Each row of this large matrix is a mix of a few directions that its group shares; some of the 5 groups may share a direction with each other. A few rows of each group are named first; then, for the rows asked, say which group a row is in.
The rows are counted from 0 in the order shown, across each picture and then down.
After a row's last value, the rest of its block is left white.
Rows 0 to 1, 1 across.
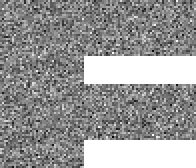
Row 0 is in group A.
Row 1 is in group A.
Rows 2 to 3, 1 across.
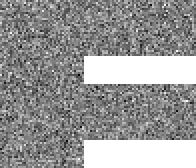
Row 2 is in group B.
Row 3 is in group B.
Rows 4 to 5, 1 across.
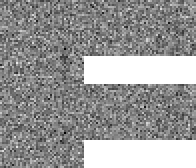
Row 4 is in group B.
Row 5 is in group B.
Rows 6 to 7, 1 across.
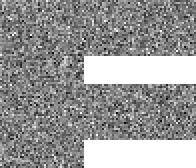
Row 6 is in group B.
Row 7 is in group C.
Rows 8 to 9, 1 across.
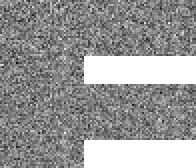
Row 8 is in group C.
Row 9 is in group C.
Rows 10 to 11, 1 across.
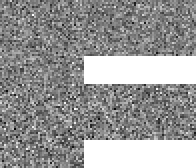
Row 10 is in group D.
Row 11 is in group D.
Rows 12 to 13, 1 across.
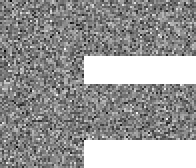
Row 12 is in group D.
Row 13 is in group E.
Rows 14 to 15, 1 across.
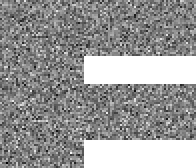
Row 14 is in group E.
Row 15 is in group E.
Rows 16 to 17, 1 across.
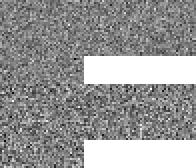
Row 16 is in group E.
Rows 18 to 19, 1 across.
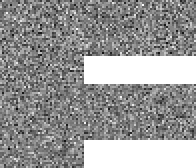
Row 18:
E
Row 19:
B
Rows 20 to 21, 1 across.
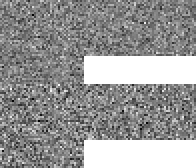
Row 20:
D
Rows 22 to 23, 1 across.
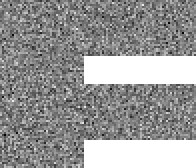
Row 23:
B
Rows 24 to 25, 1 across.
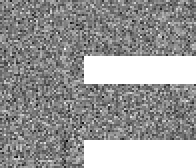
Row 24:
D
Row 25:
B
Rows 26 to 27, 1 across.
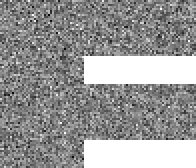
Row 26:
C
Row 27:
C
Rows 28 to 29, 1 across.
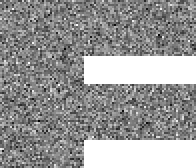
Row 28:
D
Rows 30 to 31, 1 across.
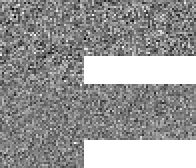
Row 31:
E
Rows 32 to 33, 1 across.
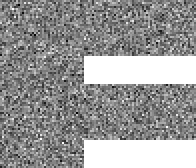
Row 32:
B
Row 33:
E
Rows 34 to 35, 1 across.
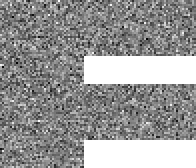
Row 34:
D
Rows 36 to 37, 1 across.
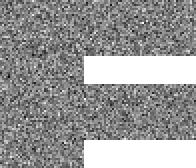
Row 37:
E
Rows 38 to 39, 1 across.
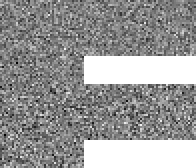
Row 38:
B
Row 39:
C
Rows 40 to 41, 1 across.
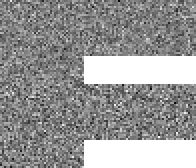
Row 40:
B
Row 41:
C
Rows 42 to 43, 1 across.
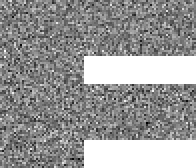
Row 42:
D
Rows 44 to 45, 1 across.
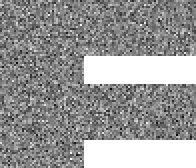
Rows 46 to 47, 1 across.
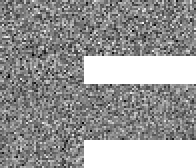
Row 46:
A
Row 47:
B
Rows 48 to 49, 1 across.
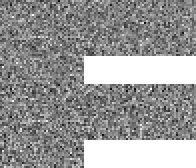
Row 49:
C
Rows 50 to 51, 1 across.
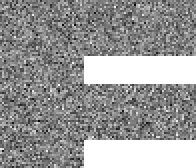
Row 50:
D
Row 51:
A
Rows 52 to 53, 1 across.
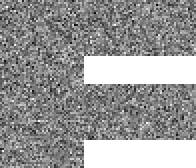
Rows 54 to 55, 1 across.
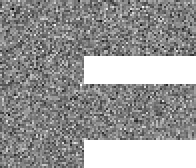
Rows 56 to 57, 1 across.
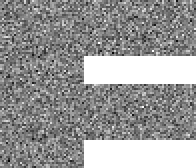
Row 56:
A
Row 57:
A
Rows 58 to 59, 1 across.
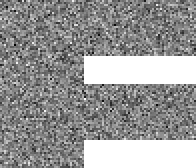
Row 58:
D
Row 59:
E
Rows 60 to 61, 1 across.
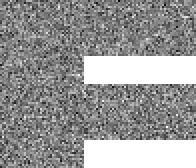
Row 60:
B
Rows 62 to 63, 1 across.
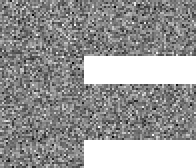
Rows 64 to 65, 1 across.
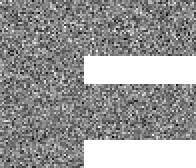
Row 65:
A
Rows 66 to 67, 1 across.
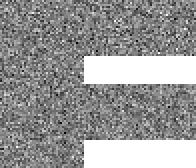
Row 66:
C
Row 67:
C
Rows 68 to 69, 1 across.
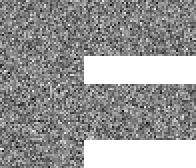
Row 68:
E
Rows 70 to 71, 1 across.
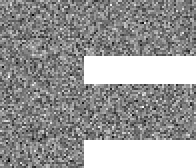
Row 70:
A
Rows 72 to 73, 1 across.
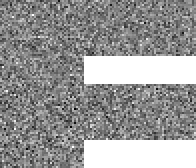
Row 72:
A
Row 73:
D
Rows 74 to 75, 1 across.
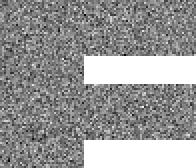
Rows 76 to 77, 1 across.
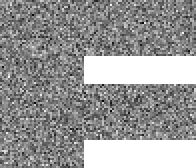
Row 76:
A
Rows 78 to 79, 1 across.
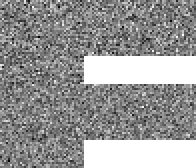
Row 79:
A
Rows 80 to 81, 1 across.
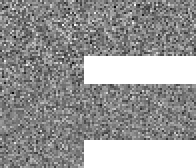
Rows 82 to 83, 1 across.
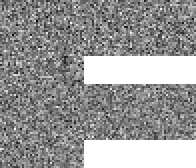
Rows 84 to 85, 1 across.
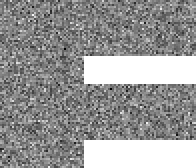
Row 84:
D
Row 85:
E
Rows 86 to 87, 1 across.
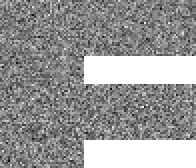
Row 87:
A
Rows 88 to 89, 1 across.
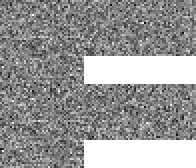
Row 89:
A
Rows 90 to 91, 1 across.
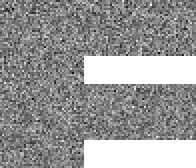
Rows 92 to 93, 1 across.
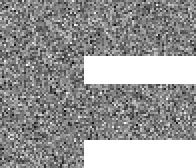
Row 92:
D
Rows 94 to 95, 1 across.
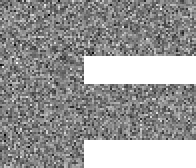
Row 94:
D
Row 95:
D
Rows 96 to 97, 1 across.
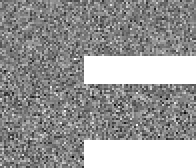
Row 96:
E
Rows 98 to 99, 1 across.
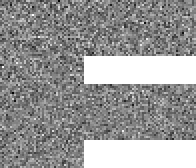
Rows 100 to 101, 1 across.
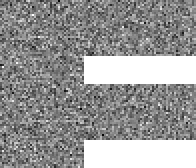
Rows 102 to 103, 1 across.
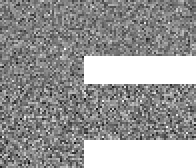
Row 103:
E
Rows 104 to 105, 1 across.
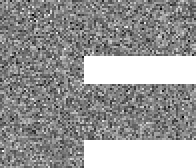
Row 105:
E
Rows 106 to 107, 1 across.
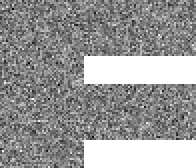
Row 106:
D
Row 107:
C
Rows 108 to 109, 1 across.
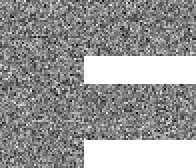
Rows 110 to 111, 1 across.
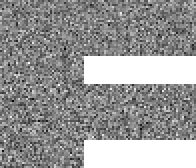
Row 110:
B
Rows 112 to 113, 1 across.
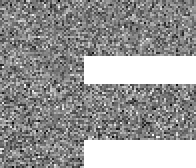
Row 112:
A
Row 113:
A
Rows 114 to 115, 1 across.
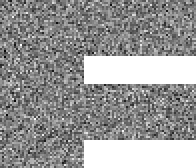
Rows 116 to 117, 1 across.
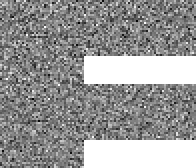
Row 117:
C
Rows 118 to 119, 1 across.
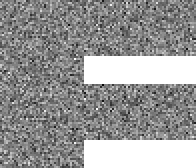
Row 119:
E
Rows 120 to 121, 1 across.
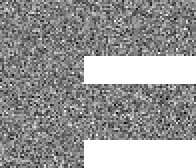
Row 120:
C
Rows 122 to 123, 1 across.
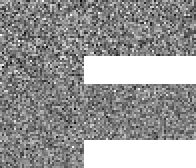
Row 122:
E
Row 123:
D
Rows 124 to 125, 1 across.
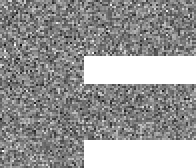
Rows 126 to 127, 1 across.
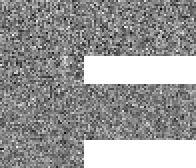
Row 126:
B
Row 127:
C
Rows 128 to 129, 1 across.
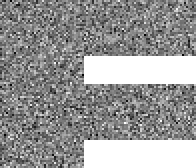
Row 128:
B
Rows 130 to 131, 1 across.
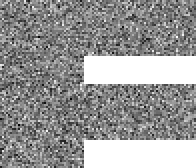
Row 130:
A
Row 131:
E
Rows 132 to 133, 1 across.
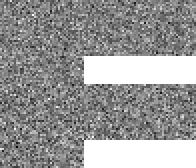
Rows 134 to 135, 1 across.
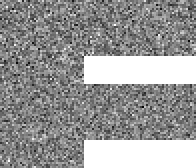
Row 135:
A
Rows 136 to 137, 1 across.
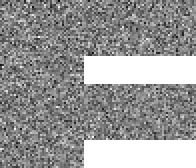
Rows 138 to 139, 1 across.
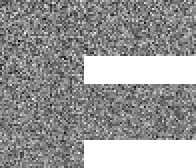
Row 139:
D
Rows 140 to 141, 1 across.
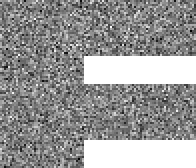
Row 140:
E
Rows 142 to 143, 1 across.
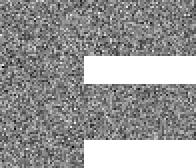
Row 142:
E
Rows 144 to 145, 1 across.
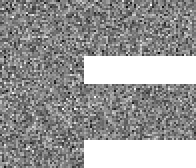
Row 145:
D
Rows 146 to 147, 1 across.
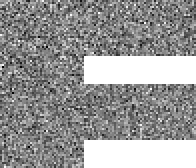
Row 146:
E
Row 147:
D
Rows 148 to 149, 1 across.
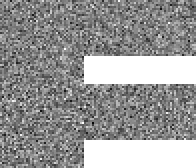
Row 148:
B
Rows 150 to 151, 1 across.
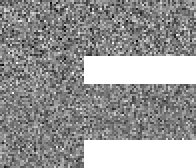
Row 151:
B
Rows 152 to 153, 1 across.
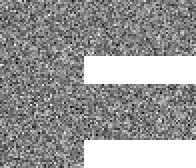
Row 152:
D
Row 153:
C
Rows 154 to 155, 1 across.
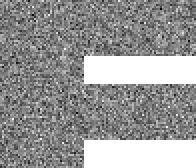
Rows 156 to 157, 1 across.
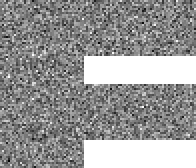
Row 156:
A
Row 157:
A
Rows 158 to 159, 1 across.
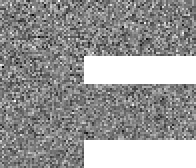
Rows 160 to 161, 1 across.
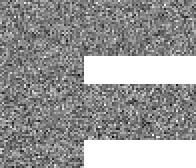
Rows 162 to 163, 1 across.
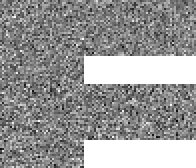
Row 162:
B
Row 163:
A
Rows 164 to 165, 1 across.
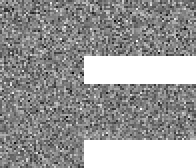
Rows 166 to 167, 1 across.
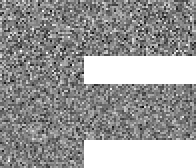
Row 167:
A
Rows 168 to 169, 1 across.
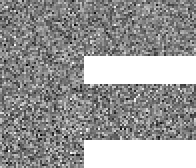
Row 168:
D
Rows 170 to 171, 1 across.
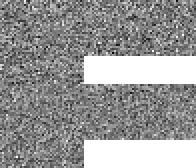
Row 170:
A
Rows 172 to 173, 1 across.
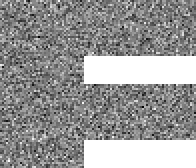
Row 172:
A
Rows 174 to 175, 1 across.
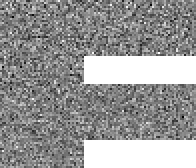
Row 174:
C
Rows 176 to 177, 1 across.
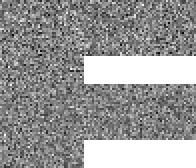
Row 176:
E
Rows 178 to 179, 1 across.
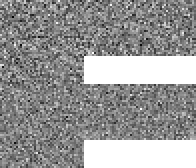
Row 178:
D
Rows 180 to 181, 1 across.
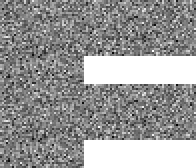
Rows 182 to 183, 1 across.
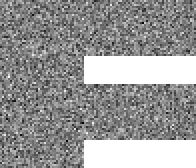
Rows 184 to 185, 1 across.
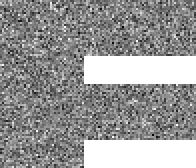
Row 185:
A
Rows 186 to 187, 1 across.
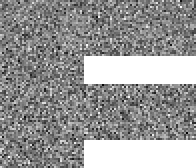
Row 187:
E
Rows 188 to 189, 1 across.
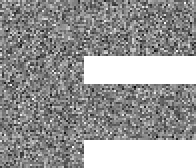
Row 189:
D
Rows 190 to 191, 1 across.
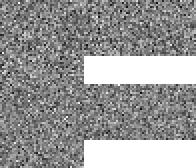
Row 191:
B
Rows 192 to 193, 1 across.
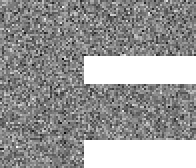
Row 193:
C
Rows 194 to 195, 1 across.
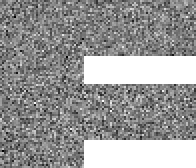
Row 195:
E
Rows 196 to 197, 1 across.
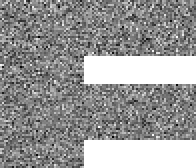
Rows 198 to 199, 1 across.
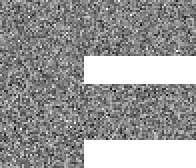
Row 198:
B
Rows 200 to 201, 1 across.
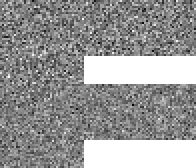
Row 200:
A
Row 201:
B
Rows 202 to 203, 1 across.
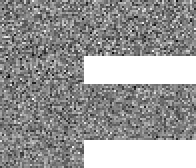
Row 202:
A
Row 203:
D
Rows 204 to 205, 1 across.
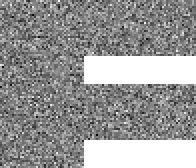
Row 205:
C
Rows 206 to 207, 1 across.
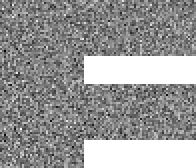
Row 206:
B
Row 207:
D
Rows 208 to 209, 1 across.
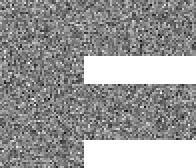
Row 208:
B
